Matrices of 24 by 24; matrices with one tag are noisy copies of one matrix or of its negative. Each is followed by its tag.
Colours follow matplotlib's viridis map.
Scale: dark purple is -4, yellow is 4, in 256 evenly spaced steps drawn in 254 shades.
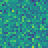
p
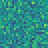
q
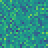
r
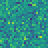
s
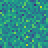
p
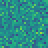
q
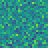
q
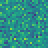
s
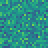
s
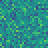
r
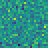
q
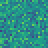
s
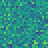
q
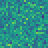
q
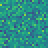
s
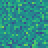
q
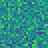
q
